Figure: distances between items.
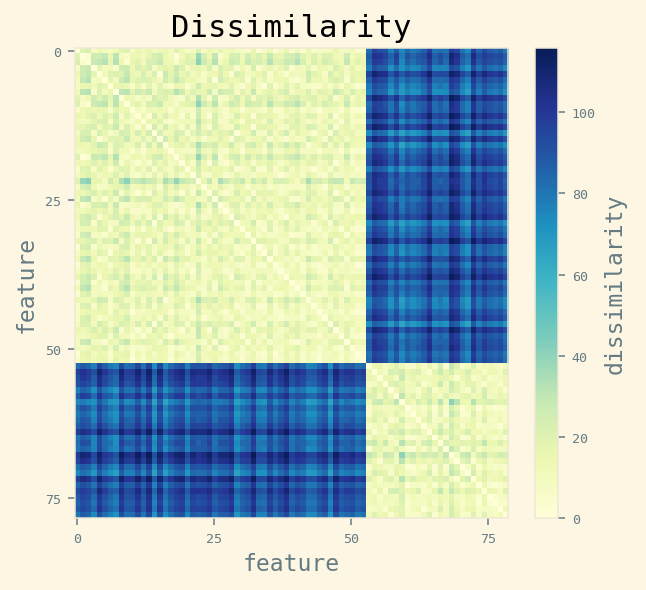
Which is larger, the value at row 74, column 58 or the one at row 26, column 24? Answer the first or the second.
the first
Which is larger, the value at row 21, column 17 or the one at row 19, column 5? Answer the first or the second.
the second
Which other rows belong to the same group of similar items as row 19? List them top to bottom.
0, 1, 2, 3, 4, 5, 6, 7, 8, 9, 10, 11, 12, 13, 14, 15, 16, 17, 18, 20, 21, 22, 23, 24, 25, 26, 27, 28, 29, 30, 31, 32, 33, 34, 35, 36, 37, 38, 39, 40, 41, 42, 43, 44, 45, 46, 47, 48, 49, 50, 51, 52
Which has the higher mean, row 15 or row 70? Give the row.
70
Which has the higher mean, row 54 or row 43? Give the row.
54
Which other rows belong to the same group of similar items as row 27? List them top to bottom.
0, 1, 2, 3, 4, 5, 6, 7, 8, 9, 10, 11, 12, 13, 14, 15, 16, 17, 18, 19, 20, 21, 22, 23, 24, 25, 26, 28, 29, 30, 31, 32, 33, 34, 35, 36, 37, 38, 39, 40, 41, 42, 43, 44, 45, 46, 47, 48, 49, 50, 51, 52
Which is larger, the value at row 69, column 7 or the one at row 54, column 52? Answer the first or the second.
the second
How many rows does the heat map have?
79
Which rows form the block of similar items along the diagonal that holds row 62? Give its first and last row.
53 to 78
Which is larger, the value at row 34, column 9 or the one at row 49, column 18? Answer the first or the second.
the second
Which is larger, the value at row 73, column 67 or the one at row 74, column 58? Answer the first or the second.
the second
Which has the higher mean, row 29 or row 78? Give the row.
78
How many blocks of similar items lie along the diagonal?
2
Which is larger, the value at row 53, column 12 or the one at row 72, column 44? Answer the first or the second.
the second
